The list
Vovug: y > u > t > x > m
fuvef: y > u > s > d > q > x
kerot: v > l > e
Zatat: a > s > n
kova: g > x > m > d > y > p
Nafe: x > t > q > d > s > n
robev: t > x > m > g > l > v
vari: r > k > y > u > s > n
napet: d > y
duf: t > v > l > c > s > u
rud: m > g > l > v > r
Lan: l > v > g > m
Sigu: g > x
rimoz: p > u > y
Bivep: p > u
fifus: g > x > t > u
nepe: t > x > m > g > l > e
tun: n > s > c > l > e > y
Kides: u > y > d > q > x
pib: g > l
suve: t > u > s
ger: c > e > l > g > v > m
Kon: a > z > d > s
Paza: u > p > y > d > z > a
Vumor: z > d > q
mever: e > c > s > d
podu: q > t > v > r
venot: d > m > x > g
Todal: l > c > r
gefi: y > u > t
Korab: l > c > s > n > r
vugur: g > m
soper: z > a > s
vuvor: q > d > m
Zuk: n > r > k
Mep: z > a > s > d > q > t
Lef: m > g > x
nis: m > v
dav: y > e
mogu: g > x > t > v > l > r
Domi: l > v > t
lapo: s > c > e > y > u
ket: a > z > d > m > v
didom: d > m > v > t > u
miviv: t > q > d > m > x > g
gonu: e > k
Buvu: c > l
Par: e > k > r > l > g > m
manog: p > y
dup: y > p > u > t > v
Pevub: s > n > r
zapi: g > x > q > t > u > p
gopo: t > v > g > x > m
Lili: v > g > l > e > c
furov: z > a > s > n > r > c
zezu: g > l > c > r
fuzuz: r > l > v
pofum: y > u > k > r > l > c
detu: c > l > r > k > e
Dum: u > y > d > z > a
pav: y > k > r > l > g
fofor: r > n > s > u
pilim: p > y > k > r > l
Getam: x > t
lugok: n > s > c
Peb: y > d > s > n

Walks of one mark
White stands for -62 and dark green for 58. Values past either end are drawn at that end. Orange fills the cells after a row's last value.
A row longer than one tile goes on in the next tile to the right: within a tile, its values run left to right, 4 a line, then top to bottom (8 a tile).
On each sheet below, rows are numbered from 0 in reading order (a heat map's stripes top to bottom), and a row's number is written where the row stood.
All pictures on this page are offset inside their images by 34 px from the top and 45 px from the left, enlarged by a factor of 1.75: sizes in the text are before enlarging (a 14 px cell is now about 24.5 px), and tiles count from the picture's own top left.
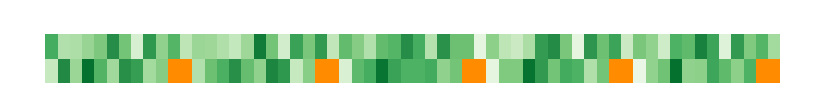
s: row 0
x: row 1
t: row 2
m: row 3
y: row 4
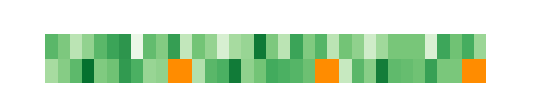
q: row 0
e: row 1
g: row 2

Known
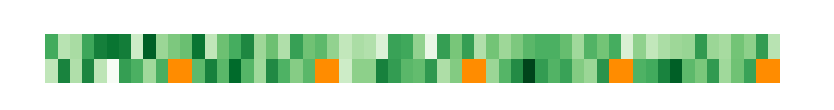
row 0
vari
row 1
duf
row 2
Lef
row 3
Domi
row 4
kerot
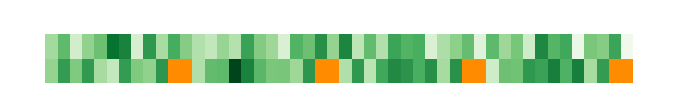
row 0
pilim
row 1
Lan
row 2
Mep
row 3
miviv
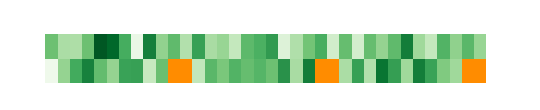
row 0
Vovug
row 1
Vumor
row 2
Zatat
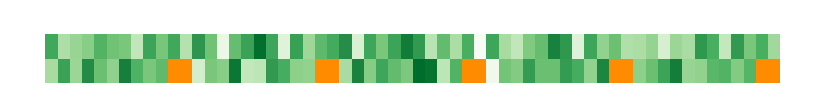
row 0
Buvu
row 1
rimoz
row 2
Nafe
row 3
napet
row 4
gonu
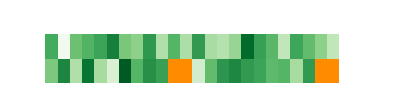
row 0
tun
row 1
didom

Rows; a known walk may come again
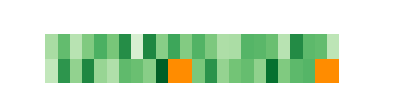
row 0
pav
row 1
Todal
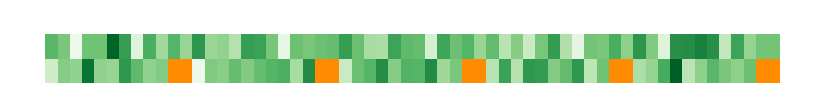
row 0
manog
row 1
Dum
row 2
fifus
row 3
soper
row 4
dup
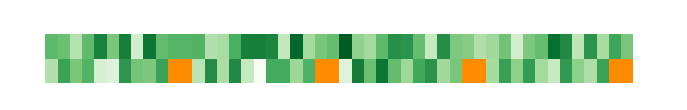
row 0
pofum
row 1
vari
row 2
suve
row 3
pilim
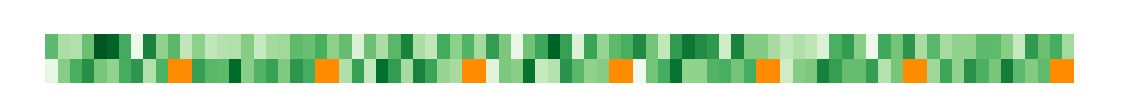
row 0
Vovug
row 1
Lili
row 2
Zatat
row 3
rimoz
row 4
gefi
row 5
Lef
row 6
Buvu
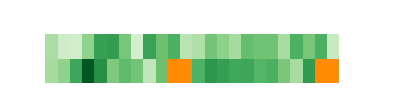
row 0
nis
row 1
mogu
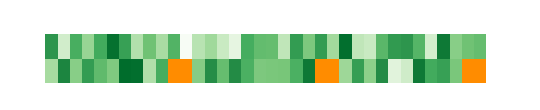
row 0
Nafe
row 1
Par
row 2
lapo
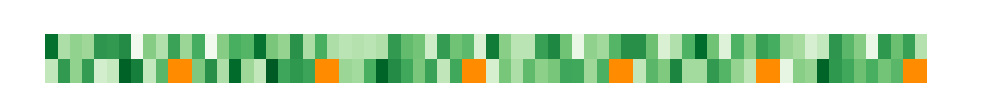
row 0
fuvef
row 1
tun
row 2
gopo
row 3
Paza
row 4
Bivep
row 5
vugur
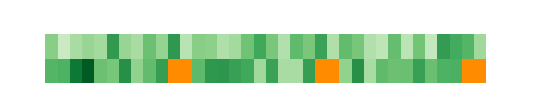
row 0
kerot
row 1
fuzuz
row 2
zezu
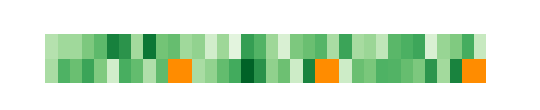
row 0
Zuk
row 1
ket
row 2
Vumor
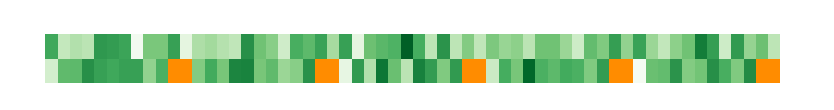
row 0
vuvor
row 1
rud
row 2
Peb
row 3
pib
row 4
napet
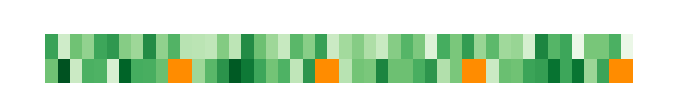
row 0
Korab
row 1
robev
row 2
Sigu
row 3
miviv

